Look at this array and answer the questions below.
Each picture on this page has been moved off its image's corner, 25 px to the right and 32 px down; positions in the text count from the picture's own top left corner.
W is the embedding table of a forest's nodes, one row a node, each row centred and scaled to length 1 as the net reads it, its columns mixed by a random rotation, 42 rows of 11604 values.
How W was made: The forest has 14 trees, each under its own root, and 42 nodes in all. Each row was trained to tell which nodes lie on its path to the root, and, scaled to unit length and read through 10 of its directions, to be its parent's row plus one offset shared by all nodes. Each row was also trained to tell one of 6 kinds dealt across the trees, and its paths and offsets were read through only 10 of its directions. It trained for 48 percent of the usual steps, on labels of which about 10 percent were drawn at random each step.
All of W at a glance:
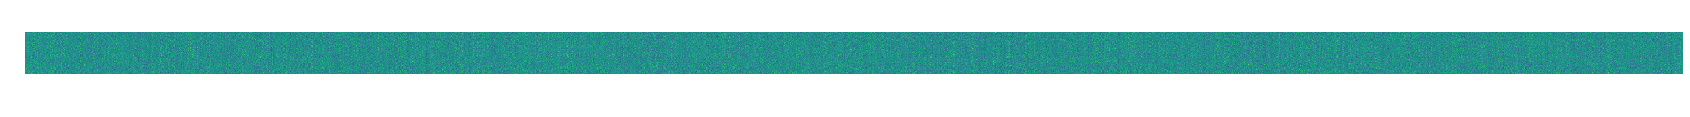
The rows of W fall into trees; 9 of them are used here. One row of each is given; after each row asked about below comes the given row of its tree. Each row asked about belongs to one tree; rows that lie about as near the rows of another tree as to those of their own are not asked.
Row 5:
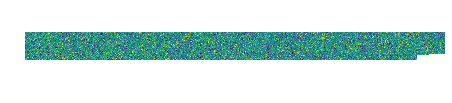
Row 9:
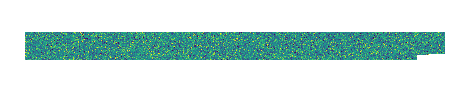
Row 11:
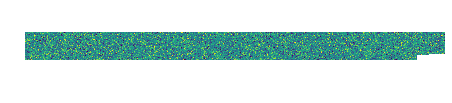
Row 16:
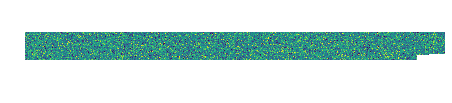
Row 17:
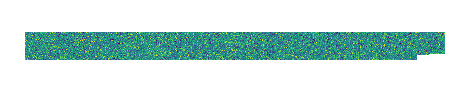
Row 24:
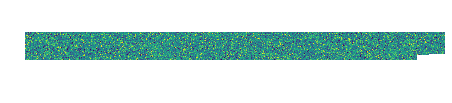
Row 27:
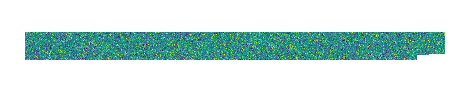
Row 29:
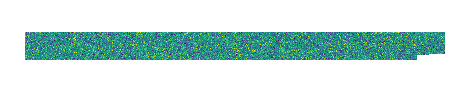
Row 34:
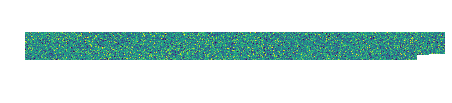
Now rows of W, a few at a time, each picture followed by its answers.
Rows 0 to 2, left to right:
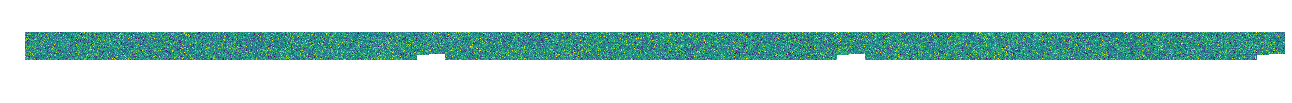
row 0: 16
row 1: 34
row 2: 5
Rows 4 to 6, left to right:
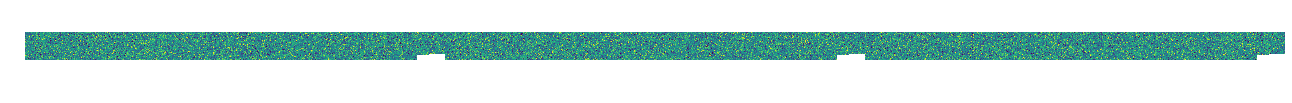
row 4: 17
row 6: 16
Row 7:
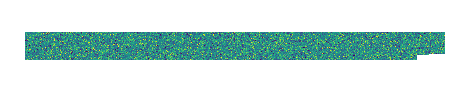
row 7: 27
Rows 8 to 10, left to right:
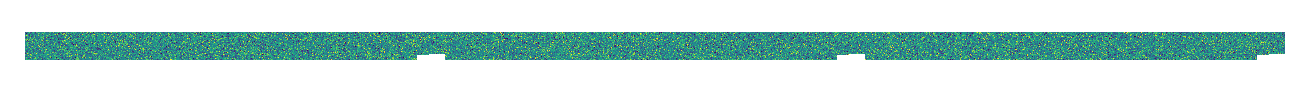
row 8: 24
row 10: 5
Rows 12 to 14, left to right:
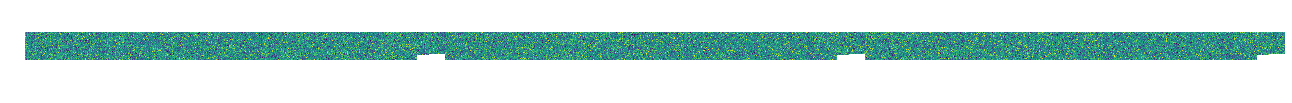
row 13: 34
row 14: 34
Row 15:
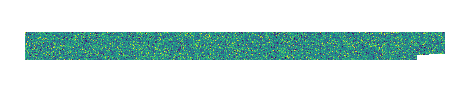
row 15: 29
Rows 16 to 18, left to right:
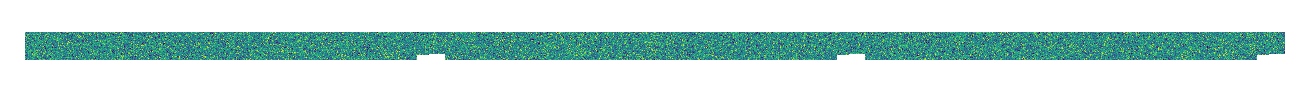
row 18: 16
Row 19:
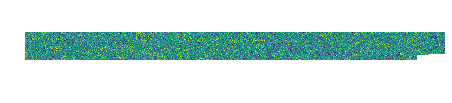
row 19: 34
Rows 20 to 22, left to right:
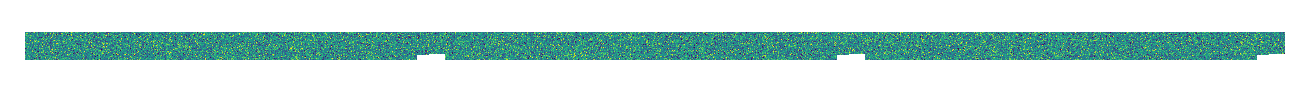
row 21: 29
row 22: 11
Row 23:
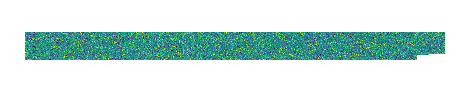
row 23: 9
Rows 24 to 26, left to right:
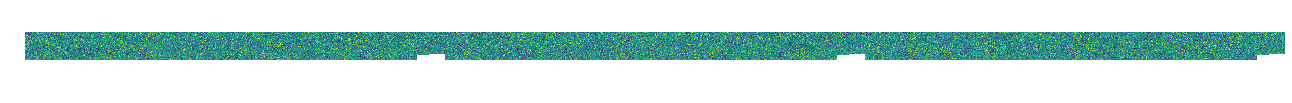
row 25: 24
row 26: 29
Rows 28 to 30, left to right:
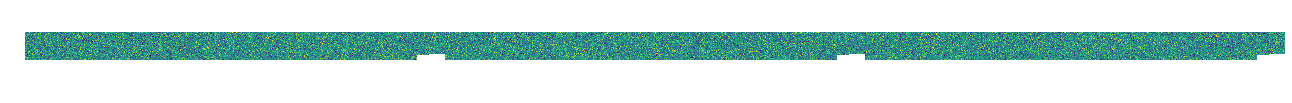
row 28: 16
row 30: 27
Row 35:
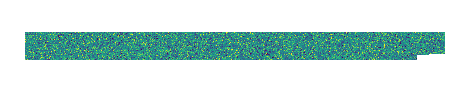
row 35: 17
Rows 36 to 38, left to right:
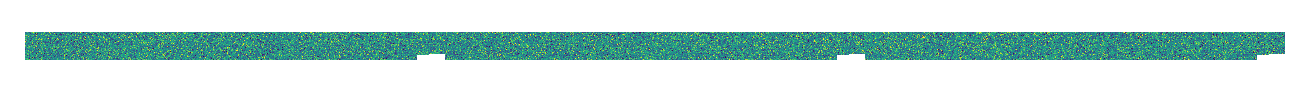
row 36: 17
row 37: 27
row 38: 5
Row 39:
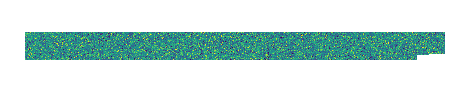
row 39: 5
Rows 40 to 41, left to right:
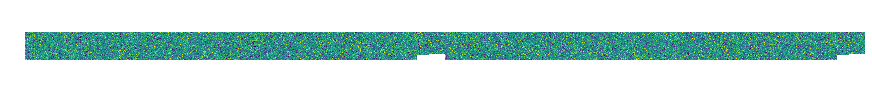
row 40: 11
